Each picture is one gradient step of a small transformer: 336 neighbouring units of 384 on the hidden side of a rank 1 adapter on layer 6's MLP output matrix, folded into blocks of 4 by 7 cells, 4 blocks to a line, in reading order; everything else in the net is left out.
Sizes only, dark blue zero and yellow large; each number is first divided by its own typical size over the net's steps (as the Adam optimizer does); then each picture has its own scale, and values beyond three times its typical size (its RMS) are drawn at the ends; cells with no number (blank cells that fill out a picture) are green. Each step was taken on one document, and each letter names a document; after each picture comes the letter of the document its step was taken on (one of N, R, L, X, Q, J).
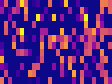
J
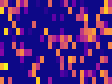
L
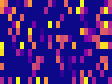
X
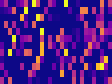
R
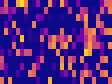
J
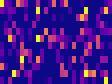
L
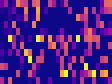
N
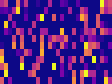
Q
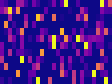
L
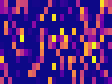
Q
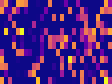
Q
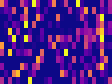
N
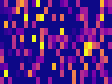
J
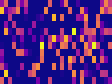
Q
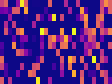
Q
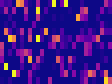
L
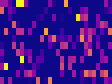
L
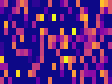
J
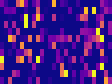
N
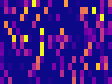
R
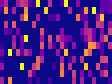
R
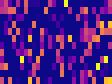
L
